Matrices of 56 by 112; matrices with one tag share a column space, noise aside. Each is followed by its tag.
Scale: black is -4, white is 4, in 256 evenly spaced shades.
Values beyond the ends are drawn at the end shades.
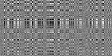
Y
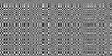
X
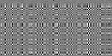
X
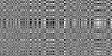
Y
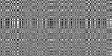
Y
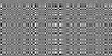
X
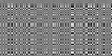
X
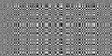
X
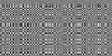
X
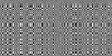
X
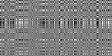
Y
